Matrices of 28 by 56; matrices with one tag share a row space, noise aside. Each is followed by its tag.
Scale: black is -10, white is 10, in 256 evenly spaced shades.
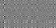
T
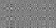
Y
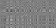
Y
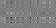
Y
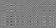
Y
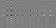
Y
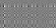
T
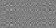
Y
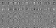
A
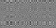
Y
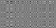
Y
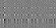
T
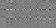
Y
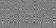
A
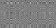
Y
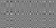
Y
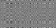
Y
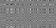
Y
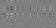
Y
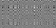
A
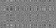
Y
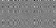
A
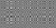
Y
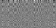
A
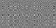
A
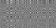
Y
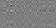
Y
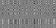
A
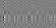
T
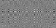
A
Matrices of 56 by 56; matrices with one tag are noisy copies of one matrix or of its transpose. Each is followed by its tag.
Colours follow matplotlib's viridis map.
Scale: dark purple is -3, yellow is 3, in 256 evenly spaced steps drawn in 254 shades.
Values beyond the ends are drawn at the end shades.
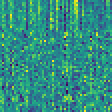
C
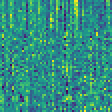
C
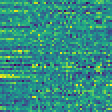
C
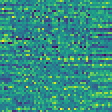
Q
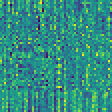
Q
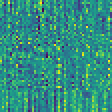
Q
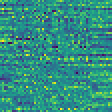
Q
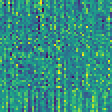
Q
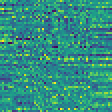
Q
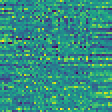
Q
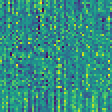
Q
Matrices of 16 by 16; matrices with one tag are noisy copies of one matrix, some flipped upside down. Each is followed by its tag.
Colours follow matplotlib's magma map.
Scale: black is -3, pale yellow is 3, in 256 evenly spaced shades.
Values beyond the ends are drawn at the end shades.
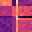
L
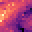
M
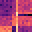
L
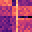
L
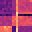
L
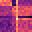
L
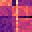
L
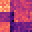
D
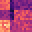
D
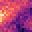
M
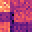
D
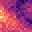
M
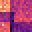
D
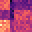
D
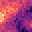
M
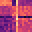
L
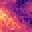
M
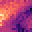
M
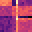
L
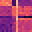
L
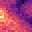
M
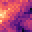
M
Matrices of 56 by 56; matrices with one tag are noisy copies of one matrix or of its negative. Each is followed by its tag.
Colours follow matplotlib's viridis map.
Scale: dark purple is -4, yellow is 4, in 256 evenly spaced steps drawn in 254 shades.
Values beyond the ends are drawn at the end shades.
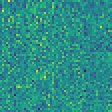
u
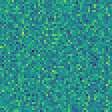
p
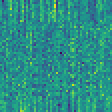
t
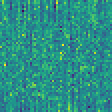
t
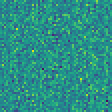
p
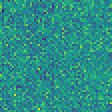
u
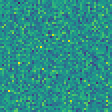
p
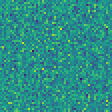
p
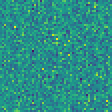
p
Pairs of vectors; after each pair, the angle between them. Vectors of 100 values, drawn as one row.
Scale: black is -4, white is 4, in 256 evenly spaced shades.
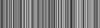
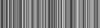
nearly parallel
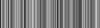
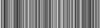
partly opposed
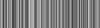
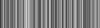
orthogonal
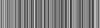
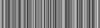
partly aligned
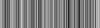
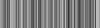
nearly parallel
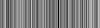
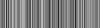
partly aligned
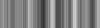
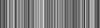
partly opposed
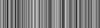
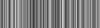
nearly opposite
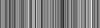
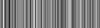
partly aligned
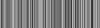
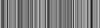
partly aligned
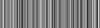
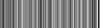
nearly opposite
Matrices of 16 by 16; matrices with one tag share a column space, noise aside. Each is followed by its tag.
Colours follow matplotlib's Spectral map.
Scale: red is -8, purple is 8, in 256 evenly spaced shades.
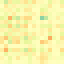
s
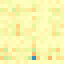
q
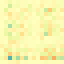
q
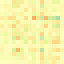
s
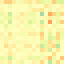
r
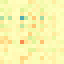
s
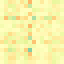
s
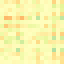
s
